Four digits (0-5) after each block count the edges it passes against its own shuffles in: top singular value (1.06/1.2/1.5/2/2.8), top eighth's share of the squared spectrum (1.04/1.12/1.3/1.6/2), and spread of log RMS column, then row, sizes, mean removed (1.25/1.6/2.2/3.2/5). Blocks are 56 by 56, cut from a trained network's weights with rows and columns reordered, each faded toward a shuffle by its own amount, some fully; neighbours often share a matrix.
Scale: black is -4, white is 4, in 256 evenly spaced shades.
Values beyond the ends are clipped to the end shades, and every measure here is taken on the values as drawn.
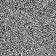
0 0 0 0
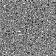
1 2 0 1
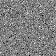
1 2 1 0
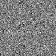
2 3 1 1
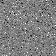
0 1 0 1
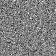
0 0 0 0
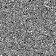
0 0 0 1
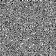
1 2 0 1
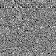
3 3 1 2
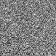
3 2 0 1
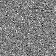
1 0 0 0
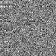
3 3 1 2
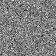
1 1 0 0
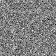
1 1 0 0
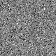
0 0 0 0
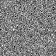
2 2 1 0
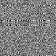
4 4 1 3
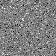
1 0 0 0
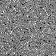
1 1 0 0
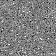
2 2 0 0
